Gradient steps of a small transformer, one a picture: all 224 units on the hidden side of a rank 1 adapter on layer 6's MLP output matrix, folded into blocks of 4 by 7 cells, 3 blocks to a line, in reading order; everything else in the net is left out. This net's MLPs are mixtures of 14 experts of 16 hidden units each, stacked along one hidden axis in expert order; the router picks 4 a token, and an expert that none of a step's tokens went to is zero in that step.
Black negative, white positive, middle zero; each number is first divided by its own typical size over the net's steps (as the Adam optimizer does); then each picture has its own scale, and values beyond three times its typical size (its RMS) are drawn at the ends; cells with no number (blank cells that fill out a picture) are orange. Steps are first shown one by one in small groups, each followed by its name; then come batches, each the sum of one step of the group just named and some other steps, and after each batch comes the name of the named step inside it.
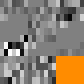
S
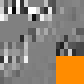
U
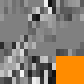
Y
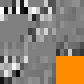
U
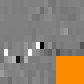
Y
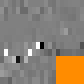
Y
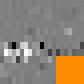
S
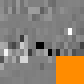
U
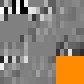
U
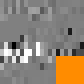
U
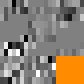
S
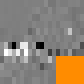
Y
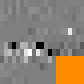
U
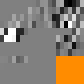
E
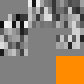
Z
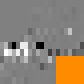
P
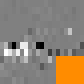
P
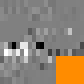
P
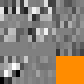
E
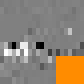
P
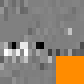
P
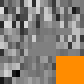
Z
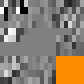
E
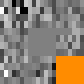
Z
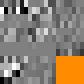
E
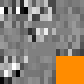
Z
